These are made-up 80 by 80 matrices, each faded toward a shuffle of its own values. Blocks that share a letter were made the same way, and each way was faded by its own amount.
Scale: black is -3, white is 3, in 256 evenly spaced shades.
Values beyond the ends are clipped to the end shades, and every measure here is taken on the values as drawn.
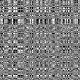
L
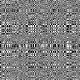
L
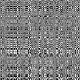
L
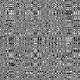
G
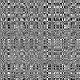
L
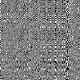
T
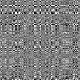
L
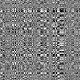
L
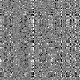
T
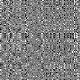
T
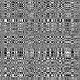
L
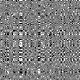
G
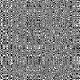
T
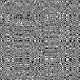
G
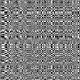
L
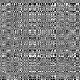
L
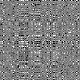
G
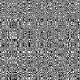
T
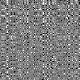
G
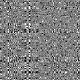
T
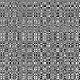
L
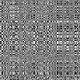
L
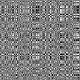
L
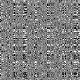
T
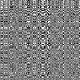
L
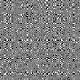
G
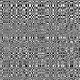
L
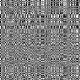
L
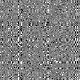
T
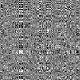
T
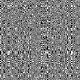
T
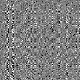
T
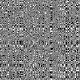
T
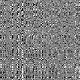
T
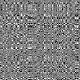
G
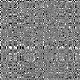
G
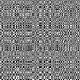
L
